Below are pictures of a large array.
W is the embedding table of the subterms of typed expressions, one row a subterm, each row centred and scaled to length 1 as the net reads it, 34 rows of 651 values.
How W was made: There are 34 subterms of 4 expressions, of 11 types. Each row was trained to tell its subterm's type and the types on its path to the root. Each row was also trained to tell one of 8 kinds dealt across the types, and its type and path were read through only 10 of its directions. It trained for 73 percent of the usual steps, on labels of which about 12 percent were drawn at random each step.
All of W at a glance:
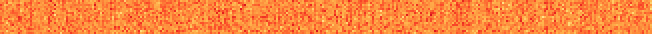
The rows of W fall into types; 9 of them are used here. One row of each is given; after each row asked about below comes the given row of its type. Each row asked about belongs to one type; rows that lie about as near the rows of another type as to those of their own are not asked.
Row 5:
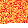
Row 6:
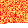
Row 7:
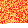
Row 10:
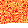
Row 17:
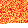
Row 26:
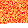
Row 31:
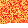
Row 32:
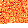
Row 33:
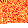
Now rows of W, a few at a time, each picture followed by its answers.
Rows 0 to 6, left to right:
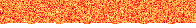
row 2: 33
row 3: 26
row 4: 7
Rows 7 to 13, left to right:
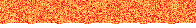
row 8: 33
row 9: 7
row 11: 17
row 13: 17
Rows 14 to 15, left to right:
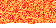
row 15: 32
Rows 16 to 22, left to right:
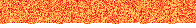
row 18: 32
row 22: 31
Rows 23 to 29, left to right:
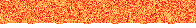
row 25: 31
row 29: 26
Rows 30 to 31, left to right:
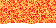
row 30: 31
